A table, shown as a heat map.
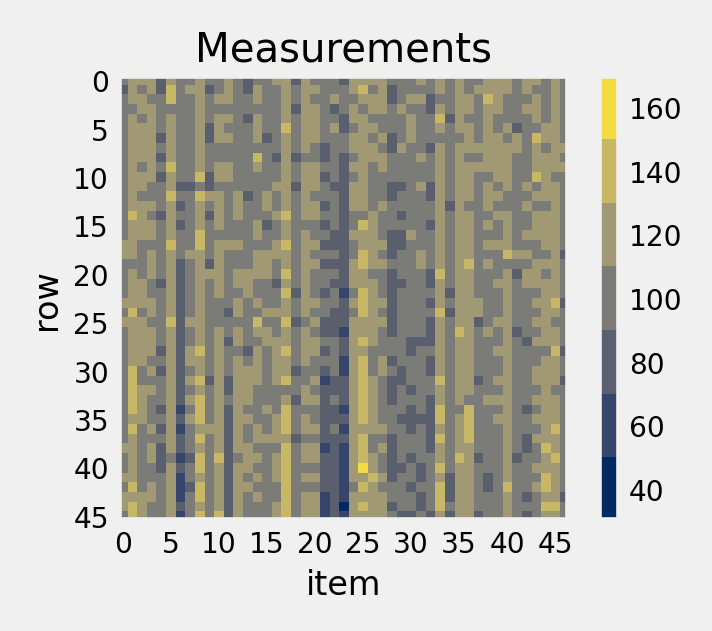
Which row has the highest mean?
9
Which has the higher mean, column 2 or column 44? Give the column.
44
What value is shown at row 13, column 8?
120
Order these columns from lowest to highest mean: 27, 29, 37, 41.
29, 41, 37, 27
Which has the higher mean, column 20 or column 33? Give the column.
33
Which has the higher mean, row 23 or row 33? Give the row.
23
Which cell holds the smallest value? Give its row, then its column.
44, 23
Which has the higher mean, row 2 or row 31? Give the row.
2
